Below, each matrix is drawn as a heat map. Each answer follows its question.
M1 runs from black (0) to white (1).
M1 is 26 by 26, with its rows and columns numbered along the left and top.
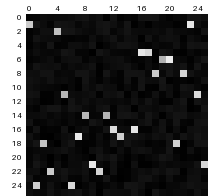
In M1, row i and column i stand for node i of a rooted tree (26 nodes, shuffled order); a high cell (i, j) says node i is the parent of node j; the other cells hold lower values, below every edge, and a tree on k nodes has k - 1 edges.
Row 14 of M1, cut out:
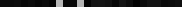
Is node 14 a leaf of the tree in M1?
no
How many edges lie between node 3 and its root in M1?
3
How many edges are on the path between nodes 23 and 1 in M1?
1
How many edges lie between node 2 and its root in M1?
3
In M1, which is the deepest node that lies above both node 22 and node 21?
8
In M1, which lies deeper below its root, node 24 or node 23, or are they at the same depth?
node 23
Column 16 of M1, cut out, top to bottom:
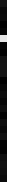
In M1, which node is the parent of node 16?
5
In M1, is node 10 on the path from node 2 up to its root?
no
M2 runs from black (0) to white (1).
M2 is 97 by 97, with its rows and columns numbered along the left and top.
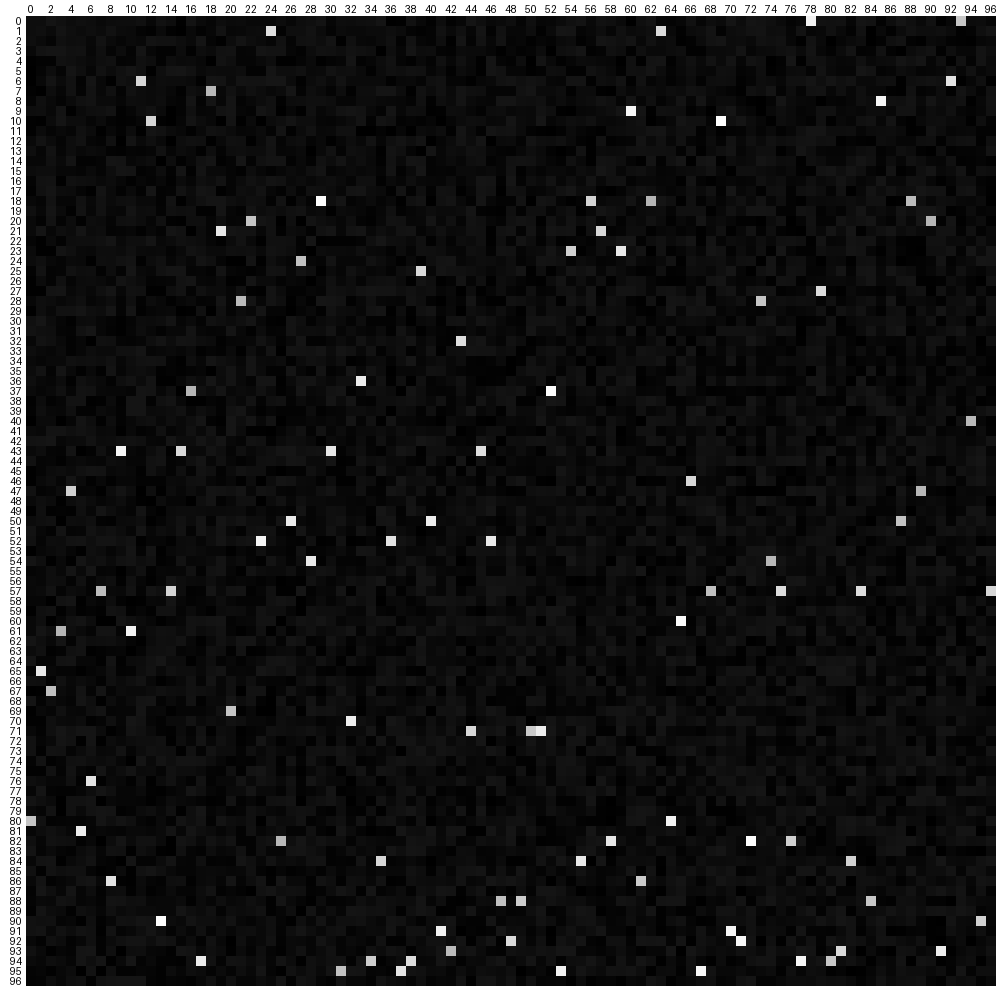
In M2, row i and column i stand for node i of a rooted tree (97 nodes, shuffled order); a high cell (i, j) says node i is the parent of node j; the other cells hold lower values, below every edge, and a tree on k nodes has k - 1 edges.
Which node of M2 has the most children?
57
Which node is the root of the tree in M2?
86
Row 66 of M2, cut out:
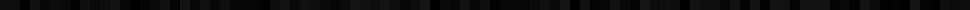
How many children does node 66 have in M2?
0
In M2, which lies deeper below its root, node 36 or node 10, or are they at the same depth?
node 36
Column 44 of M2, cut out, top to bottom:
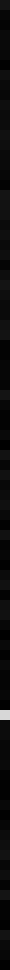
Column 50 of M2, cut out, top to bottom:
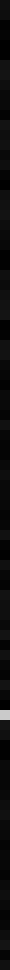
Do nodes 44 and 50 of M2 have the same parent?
yes
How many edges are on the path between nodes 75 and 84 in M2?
5
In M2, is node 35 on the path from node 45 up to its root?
no
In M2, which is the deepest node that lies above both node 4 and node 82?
88
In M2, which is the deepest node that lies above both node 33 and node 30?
52
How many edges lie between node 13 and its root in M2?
6
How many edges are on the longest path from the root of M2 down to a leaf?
39
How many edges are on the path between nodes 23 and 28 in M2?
2
